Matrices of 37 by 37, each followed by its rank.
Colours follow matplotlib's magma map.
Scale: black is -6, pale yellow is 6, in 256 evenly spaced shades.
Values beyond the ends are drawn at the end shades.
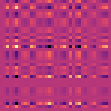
one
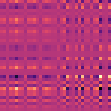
one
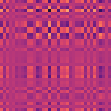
one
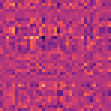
five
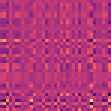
two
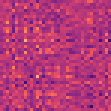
five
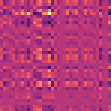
two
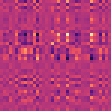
two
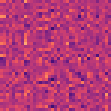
five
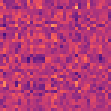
five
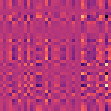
two
